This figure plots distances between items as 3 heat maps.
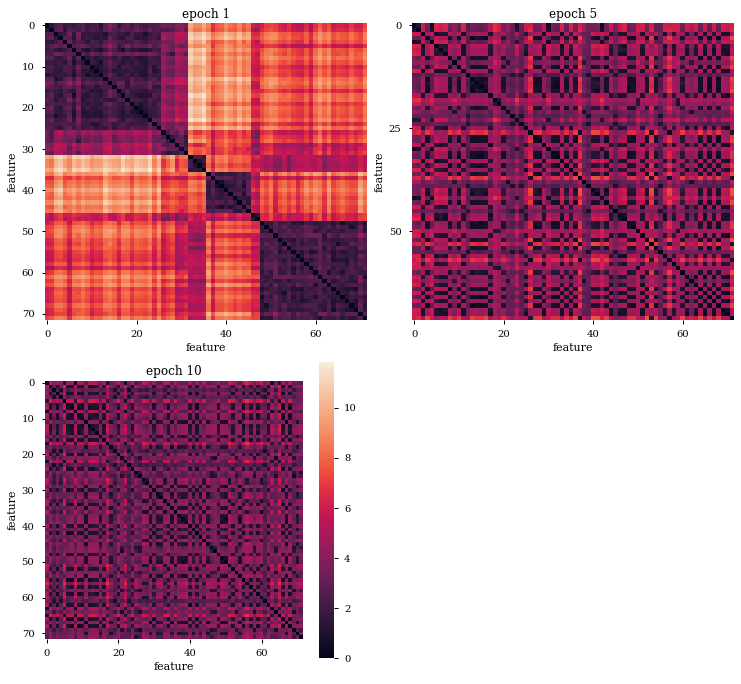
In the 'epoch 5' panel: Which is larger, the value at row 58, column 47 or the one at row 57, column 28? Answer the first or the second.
the second
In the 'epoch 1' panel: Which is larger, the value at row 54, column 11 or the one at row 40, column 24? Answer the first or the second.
the second
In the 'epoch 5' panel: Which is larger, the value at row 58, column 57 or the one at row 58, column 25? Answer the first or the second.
the first
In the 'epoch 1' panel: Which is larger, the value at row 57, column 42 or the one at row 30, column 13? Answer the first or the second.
the first
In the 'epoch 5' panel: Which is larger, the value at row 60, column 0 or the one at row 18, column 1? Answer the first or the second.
the second
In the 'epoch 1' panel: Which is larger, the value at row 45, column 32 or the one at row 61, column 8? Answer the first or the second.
the second
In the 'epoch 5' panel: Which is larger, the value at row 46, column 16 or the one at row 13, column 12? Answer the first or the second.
the first
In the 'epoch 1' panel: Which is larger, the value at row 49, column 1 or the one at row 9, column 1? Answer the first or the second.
the first
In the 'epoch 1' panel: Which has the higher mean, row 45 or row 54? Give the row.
45
